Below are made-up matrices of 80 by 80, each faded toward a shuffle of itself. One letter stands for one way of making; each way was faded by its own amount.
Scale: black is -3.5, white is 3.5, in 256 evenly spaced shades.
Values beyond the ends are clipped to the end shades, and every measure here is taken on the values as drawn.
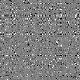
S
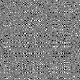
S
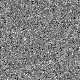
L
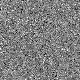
L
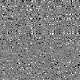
S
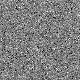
L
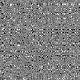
S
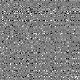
S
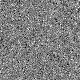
L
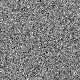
L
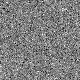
L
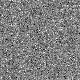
L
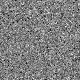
L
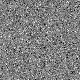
L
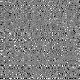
S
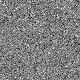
L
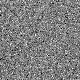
L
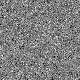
L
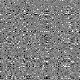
S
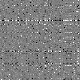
S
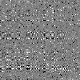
S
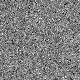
L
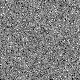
L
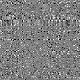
S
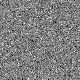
L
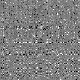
S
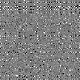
S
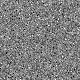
L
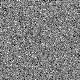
L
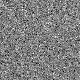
L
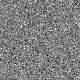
L
